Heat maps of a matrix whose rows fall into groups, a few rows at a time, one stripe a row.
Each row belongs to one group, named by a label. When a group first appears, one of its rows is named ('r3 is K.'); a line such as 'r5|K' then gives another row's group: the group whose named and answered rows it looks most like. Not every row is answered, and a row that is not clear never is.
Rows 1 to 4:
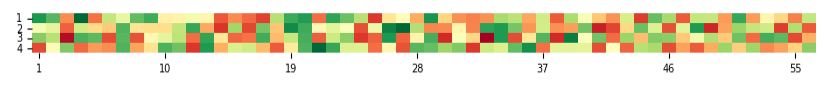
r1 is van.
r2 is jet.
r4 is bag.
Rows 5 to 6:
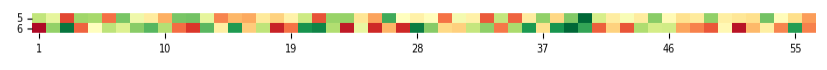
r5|van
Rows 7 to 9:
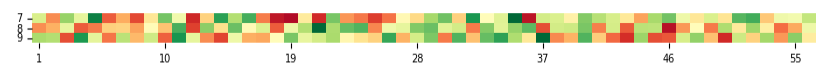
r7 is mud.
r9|jet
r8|bag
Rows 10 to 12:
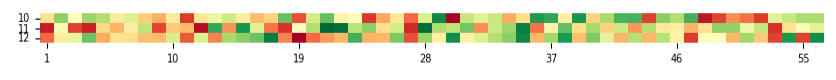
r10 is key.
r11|bag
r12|mud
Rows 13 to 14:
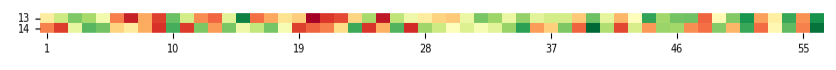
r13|mud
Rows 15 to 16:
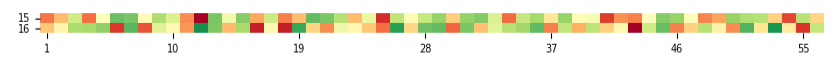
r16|jet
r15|bag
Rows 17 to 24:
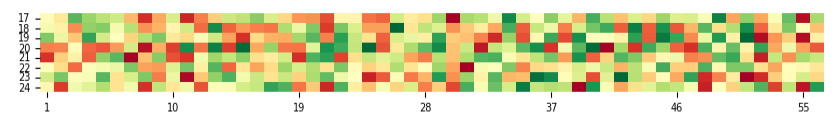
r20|bag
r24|mud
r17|mud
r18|van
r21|key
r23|key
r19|van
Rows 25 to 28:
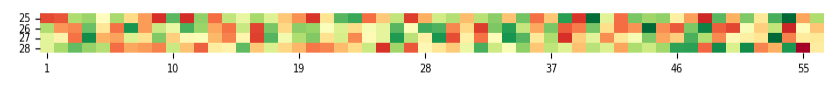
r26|jet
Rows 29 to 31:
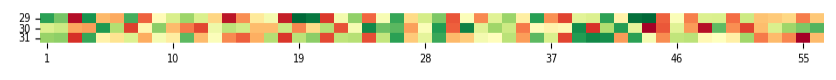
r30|key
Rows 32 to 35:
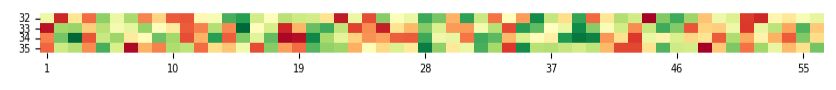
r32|key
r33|bag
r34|bag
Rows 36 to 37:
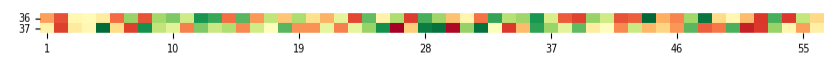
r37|key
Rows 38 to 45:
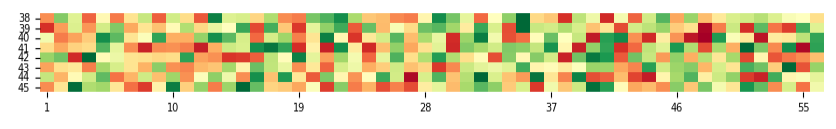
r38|bag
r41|mud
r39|bag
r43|mud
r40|key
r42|van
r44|key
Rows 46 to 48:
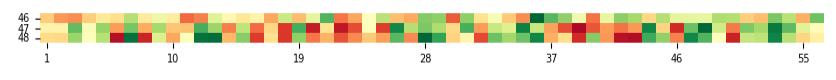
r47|jet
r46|key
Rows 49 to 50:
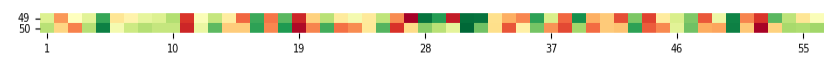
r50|key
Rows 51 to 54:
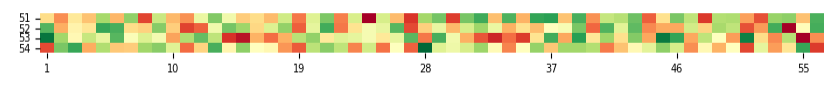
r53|van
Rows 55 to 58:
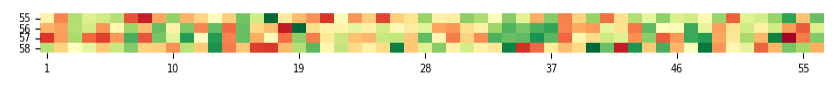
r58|van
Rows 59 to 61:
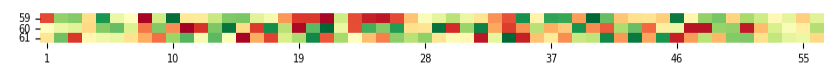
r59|mud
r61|van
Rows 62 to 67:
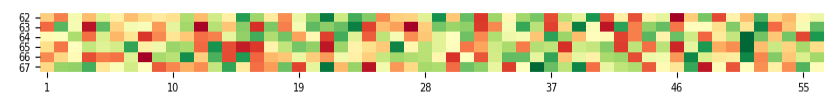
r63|bag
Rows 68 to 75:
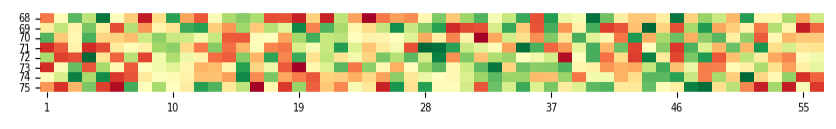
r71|bag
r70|van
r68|mud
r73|bag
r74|mud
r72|jet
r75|jet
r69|jet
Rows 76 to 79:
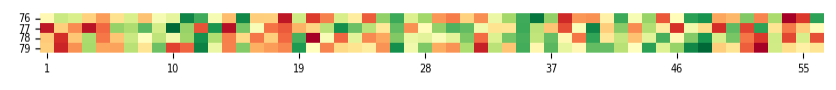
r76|jet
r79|jet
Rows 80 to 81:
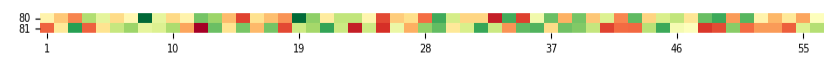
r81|bag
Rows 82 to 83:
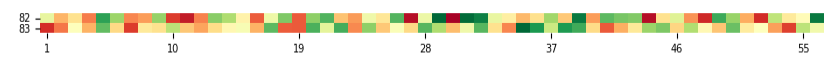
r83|bag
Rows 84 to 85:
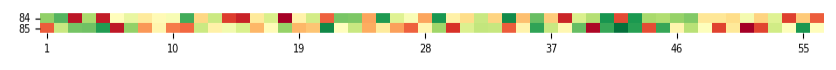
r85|key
